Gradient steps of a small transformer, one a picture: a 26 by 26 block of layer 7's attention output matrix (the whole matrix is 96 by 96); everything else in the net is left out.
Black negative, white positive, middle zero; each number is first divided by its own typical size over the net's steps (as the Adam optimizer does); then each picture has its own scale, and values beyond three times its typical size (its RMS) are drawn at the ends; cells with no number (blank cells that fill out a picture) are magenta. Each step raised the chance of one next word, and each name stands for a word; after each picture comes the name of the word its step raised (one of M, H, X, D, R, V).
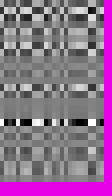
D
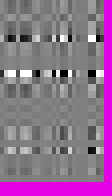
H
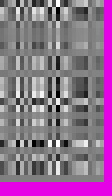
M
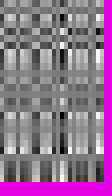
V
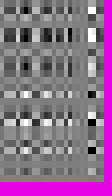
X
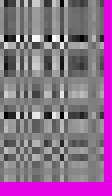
X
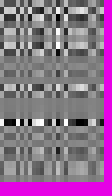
D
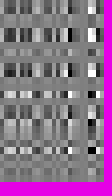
X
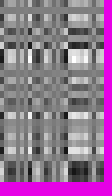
V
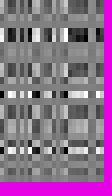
X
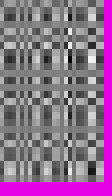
M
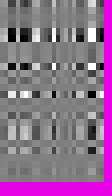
X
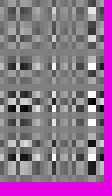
M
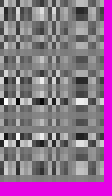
M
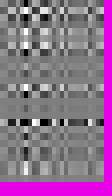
D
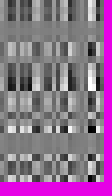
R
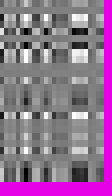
V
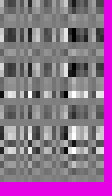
X
